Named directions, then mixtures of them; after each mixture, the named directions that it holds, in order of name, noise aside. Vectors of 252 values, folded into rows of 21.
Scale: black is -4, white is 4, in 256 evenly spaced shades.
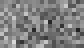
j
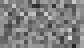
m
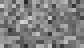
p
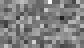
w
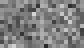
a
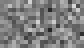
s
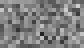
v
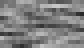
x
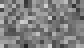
p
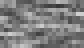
x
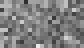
j, p, s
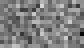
a, s, v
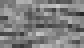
x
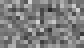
s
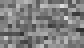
a, j, x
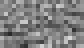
m, p, x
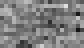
j, v, x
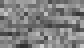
m, v, x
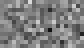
s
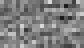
w, x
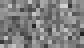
a, s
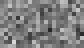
j, s, w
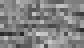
a, x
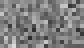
a, j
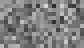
a, p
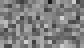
w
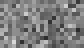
j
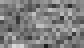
a, x
